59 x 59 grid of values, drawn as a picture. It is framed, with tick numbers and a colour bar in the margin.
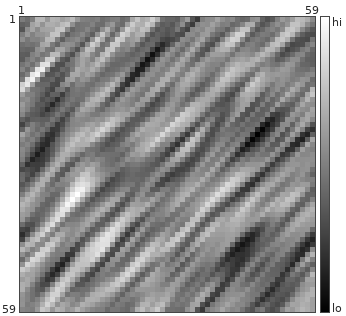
Ninth with the lowest average: bottom right. Lone odd cells: none. Odd rows or columns: none. Slope: none. Grain: diagonal, up to the right. Average level on the scale: 50%.
